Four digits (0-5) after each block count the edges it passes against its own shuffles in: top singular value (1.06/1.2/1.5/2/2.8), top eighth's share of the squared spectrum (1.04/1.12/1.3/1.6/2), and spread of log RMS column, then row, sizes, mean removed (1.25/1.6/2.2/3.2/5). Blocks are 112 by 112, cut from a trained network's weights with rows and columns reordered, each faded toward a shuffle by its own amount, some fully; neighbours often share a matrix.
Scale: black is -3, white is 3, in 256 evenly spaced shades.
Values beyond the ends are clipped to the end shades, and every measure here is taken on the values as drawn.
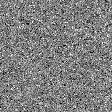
0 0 0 0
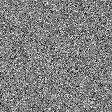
0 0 0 0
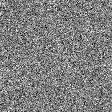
1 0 0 0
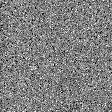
1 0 0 0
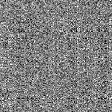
4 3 1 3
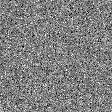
0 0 0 0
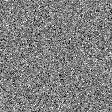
0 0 0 0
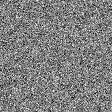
1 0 0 0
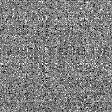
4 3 2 1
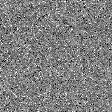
2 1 1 0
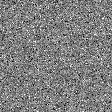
1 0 0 0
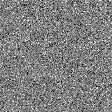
2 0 0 0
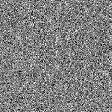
3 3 1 1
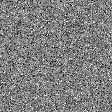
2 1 0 0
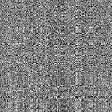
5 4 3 3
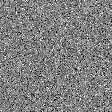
1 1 0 0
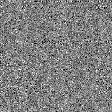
3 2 1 2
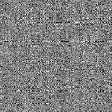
4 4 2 3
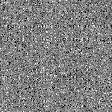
3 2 0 2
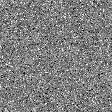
1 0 0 0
